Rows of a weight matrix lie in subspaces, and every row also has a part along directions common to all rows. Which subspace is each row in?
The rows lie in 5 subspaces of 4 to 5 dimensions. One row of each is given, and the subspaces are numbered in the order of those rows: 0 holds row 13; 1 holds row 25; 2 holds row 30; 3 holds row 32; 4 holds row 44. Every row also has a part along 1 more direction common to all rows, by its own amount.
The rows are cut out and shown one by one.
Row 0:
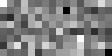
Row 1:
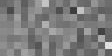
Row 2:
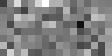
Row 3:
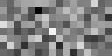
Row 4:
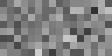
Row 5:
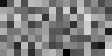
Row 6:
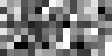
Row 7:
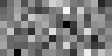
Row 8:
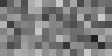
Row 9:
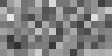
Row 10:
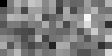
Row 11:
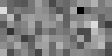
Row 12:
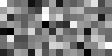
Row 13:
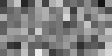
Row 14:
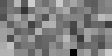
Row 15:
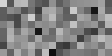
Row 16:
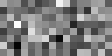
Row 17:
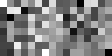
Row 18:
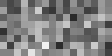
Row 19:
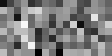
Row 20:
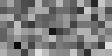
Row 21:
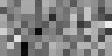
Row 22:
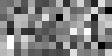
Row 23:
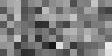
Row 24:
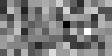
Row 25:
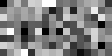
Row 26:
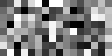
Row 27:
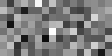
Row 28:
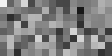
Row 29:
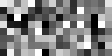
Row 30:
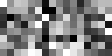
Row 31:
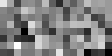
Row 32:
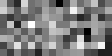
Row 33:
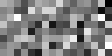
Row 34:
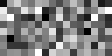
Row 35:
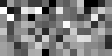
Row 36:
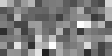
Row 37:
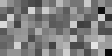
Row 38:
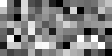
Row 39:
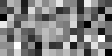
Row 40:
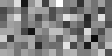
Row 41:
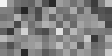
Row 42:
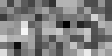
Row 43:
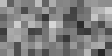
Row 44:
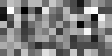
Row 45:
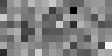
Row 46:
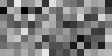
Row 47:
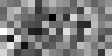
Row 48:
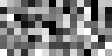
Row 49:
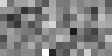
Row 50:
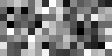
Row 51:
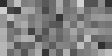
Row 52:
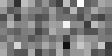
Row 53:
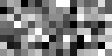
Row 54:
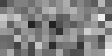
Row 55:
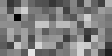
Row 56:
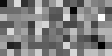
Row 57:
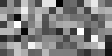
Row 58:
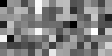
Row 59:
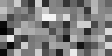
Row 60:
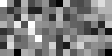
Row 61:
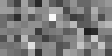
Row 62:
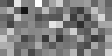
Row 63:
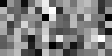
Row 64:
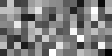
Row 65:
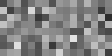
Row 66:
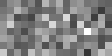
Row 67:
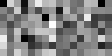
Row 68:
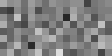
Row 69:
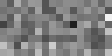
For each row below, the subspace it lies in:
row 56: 0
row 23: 0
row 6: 0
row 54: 2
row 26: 3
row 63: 2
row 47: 0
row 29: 1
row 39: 2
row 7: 3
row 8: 0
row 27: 3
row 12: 0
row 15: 4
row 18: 0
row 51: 4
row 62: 3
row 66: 3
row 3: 3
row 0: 2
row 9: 4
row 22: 4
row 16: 3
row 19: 1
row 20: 3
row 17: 4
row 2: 3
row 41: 1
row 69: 2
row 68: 1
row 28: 3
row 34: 4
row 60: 3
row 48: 3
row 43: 3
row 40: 2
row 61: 1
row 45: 1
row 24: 4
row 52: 0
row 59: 0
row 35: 4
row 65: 2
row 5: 2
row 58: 4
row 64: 4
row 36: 1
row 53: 3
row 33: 2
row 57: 1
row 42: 1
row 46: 4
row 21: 0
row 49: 4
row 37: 2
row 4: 4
